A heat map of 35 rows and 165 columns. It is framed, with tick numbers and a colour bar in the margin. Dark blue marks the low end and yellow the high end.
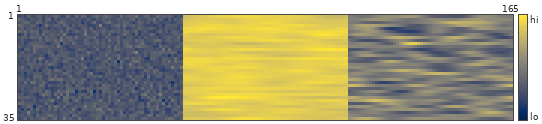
The table splits into one row of 3 panels. Panel 1,1: low, fine-grained. Panel 1,2: very high, streaked across, faint in contrast. Panel 1,3: middling, streaked across, strong in contrast.
